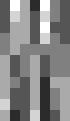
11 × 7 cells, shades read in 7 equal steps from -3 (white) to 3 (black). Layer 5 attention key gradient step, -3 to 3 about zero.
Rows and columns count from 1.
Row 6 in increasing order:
-1 -1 0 0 0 1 1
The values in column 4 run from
-2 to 2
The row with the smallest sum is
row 1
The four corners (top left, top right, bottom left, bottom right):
1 1 -1 -1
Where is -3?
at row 1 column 2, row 1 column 5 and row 3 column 5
